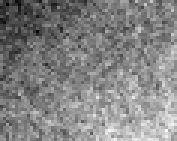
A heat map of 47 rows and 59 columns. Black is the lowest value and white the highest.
Mirror symmetry: none. Ninth with the highest average: bottom right. Slope: up to the bottom right. Ninth with the lowest average: top left. Stripes: none.
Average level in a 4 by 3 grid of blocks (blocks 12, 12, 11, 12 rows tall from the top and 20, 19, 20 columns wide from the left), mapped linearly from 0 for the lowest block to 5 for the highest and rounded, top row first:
022 | 123 | 234 | 345
